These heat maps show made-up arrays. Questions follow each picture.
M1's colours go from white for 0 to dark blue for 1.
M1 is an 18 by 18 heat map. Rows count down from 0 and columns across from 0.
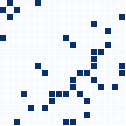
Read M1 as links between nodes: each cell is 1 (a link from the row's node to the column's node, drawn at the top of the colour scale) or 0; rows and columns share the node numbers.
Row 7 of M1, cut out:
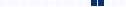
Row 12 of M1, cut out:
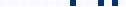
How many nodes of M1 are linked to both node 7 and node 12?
1
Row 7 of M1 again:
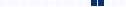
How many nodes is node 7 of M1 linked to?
2
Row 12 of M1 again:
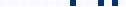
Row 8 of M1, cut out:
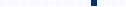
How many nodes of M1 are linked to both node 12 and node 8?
0
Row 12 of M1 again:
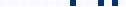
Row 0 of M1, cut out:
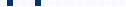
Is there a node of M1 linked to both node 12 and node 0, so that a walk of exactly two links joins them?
no
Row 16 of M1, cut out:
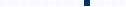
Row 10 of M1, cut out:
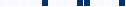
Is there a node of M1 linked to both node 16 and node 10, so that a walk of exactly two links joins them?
yes
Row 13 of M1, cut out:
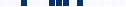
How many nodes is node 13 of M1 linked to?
5
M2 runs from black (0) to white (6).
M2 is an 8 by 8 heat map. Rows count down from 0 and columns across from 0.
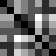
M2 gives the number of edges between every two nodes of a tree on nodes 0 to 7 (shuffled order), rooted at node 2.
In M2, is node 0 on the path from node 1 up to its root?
no
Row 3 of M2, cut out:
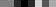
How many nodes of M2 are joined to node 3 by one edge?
2
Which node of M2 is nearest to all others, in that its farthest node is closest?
6
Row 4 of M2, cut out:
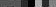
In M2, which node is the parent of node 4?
3
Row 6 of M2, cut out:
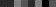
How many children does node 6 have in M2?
2
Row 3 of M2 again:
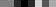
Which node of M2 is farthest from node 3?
5
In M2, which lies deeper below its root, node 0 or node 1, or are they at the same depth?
the same depth
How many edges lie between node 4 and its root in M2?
2
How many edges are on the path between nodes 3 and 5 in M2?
5
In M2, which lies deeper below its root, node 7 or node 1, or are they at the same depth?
node 7
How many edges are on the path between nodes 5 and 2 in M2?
6
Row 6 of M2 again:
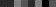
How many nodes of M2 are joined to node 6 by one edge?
3
